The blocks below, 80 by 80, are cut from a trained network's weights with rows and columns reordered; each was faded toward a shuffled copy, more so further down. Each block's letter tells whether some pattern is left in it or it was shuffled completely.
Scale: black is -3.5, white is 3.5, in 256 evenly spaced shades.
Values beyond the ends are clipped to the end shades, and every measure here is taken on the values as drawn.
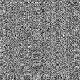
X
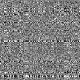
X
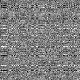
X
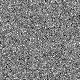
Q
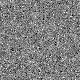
Q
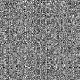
X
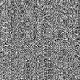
X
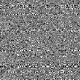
X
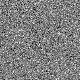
Q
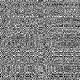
X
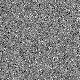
Q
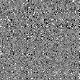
X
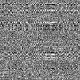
X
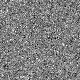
Q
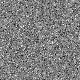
Q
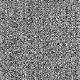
X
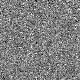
Q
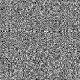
X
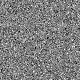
Q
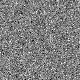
Q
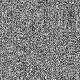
X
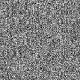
X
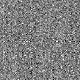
X
